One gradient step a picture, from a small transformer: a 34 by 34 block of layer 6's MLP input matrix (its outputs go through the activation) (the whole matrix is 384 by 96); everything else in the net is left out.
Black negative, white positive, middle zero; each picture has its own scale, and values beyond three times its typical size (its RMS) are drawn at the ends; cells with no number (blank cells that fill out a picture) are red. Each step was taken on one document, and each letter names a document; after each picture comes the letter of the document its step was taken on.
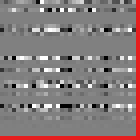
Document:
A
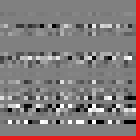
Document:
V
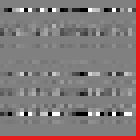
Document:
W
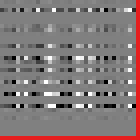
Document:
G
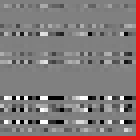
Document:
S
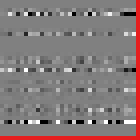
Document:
V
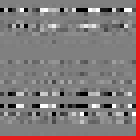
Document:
W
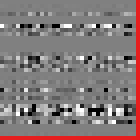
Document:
V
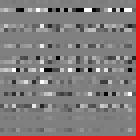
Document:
G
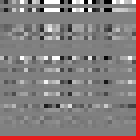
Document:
A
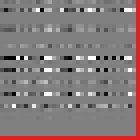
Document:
G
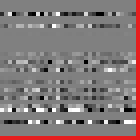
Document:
V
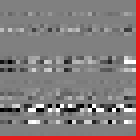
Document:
V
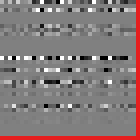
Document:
A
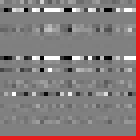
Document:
A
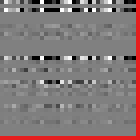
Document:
A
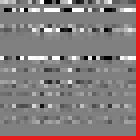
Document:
A
